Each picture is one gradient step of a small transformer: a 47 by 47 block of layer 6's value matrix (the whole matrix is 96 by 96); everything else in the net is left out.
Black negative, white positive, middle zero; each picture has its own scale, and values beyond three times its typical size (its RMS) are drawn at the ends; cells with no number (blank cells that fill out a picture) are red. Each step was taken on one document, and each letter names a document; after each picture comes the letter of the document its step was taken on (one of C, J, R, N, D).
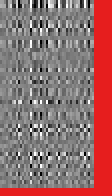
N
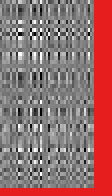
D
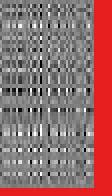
D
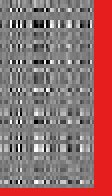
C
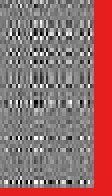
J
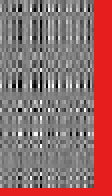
N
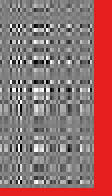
C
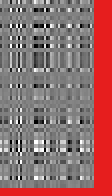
C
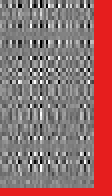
N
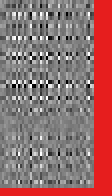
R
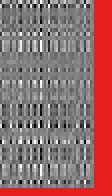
D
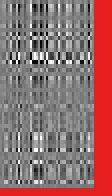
J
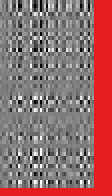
N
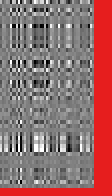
C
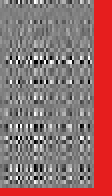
J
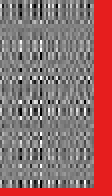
D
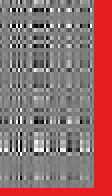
C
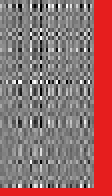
N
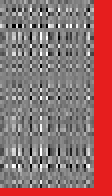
R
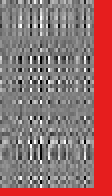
D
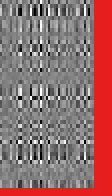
D
